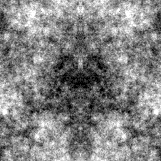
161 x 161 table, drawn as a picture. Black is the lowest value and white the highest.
No row or column stands out. There is no overall slope. The ninth with the lowest average is the centre. The left and right halves mirror each other.
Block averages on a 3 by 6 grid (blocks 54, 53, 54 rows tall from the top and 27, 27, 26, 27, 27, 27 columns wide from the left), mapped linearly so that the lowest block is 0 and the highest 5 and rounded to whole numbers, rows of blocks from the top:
3 5 4 4 5 3 / 4 3 0 0 3 4 / 3 4 3 3 4 3
